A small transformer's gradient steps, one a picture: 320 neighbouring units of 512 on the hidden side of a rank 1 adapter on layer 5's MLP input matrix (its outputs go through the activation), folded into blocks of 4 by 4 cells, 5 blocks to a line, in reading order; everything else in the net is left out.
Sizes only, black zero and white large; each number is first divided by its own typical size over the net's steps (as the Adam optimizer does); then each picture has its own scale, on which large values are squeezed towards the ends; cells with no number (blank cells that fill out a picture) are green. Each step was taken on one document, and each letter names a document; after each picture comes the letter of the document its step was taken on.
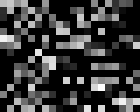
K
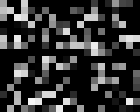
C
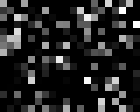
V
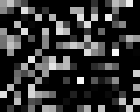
K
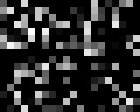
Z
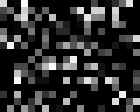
Z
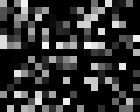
Z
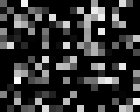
Z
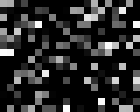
V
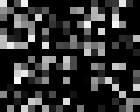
Z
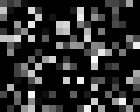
K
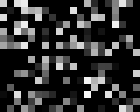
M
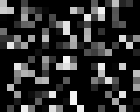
C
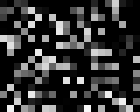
K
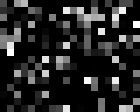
V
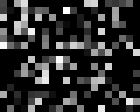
M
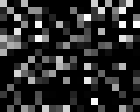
V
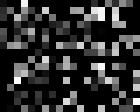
Z
